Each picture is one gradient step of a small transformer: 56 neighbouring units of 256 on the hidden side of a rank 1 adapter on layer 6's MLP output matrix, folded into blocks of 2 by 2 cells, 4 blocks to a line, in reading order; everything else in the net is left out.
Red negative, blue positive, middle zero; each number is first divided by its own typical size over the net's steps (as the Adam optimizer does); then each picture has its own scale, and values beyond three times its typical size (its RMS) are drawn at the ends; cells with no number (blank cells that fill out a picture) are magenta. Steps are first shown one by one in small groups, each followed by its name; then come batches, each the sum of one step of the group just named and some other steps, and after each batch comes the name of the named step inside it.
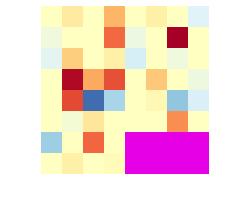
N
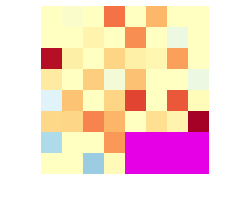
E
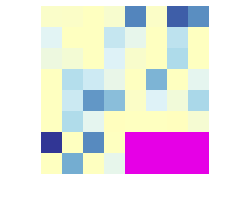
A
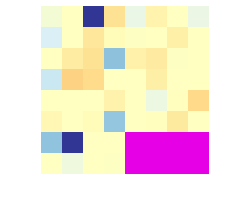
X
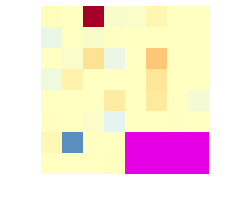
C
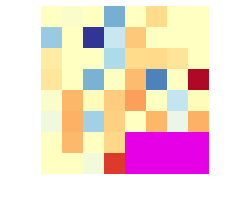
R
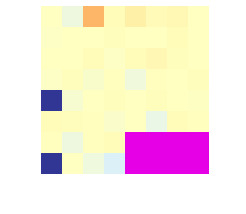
C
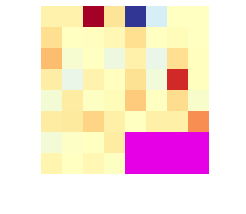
E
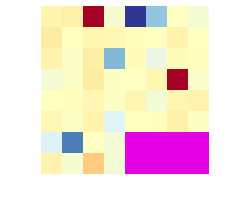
X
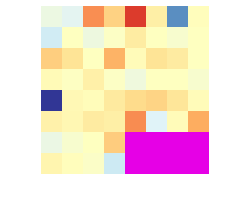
E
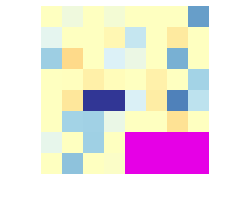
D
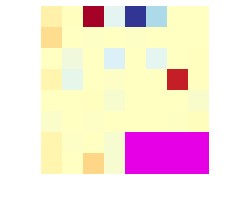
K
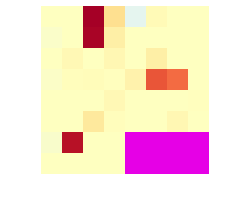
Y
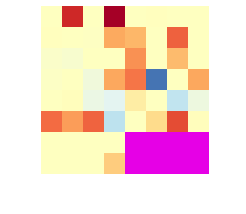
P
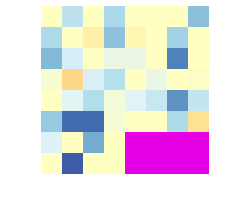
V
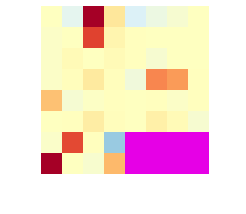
Y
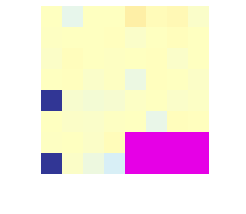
D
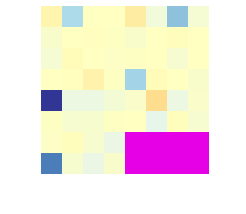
D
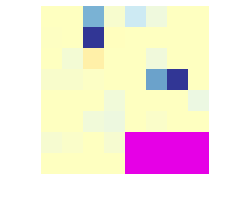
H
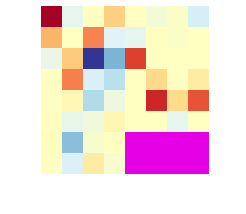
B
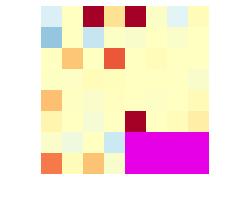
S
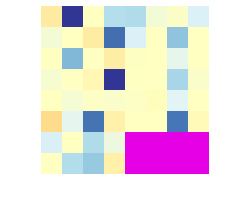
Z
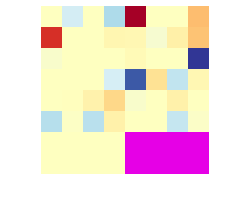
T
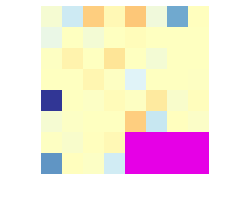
S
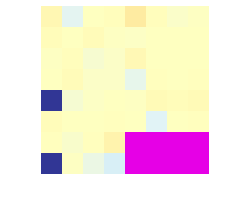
B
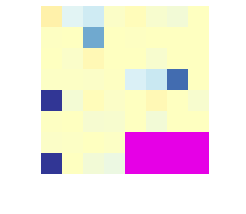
H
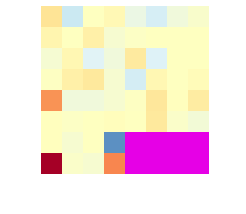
B
